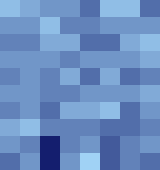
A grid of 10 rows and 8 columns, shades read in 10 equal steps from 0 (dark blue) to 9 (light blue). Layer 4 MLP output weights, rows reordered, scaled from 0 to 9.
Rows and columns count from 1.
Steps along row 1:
down down same down up same down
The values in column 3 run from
0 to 8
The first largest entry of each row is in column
1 3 8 8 4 8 6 2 1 5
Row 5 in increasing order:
4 4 5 5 5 6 7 7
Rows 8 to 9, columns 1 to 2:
7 8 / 6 5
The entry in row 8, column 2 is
8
